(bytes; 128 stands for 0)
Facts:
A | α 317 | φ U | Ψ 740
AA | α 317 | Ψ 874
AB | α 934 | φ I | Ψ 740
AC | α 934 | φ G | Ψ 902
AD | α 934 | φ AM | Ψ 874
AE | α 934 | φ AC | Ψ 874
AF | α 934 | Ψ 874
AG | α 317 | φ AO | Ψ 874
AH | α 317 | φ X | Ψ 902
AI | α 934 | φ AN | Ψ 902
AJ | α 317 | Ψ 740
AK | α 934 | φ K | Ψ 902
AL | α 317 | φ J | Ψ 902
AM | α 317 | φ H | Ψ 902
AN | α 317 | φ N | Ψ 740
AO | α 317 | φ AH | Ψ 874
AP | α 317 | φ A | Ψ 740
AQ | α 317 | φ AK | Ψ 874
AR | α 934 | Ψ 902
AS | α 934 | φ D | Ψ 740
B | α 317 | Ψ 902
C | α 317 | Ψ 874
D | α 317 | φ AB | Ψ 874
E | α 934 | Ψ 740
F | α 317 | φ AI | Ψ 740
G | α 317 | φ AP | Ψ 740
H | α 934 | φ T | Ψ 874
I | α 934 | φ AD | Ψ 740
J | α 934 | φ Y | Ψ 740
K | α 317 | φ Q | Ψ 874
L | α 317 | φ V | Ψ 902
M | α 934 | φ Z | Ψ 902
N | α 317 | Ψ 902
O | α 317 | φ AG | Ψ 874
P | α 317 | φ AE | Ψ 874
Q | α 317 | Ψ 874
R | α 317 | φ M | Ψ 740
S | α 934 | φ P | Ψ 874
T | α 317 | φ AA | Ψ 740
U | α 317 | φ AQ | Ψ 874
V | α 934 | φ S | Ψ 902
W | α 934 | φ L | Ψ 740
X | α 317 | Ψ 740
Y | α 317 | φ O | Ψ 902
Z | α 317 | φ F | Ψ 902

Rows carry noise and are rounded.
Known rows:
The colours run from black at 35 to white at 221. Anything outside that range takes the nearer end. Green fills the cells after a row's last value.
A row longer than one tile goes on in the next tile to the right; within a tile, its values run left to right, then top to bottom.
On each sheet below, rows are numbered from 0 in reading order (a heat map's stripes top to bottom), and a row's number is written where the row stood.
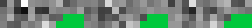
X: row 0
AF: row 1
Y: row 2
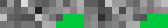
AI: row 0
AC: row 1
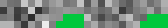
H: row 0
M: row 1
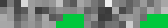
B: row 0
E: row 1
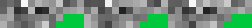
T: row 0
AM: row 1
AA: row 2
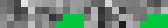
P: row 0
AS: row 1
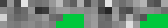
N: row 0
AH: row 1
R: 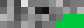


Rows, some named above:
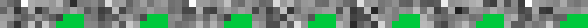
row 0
D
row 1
AF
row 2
C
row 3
AD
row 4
I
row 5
AM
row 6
AJ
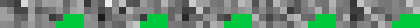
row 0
L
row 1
AK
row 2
AE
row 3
M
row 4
W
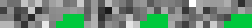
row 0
H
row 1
J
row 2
D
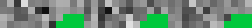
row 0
AN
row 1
J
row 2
AR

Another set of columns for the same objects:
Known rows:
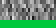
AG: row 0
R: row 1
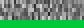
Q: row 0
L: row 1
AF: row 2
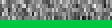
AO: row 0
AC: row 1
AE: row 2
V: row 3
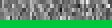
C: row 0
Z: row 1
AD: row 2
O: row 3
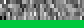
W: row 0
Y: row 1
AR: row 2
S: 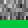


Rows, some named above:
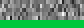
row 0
P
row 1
C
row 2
J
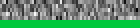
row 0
J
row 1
J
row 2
W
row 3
AK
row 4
T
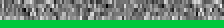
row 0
AA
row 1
X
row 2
E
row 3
AS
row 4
C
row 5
I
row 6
AD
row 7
X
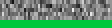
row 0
AM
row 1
AB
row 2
H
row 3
AI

